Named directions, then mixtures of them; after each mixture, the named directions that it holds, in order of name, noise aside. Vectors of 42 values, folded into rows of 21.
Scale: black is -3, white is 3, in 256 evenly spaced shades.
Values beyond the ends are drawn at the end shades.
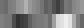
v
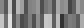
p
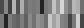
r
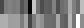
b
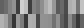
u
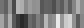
p, v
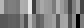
b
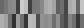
u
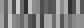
p, u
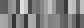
u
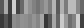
p, r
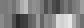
v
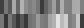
r, v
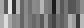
p, r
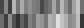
r, v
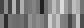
r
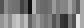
b, v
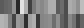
u
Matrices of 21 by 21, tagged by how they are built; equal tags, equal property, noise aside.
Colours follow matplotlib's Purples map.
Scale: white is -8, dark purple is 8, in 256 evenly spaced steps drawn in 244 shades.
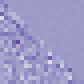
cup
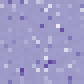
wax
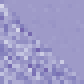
cup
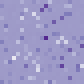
wax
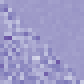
cup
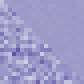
cup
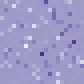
wax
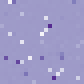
wax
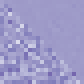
cup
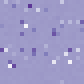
wax
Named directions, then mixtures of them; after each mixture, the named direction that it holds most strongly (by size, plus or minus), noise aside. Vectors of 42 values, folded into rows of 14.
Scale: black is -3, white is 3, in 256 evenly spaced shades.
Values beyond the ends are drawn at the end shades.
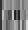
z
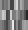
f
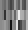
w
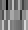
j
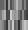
f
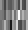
w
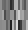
w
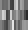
f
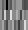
j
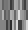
w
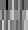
j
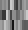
f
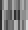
z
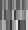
w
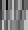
j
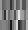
w
